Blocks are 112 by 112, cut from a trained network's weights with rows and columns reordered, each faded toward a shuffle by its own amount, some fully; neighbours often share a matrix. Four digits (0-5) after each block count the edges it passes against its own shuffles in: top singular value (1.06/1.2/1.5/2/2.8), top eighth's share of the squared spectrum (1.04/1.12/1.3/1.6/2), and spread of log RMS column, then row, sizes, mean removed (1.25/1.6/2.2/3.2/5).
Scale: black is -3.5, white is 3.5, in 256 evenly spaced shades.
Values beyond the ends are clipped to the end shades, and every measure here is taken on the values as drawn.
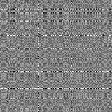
5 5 2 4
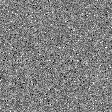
2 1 0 1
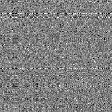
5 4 1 3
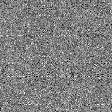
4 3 1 2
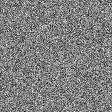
0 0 0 0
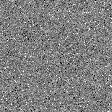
0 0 0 0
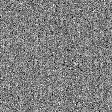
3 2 0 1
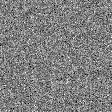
1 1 0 0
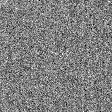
2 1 0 0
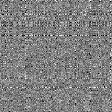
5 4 2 3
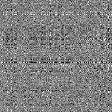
4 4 3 3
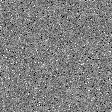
0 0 0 0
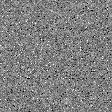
2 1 0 1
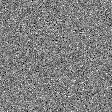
1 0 0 0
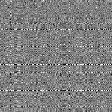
5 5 1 4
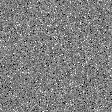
1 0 0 0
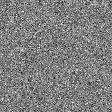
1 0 0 0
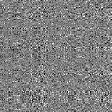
4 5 3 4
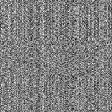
4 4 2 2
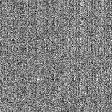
4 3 1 1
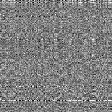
4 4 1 3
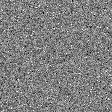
0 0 0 0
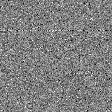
3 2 0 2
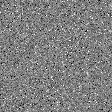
2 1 0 0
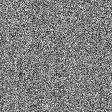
2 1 0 0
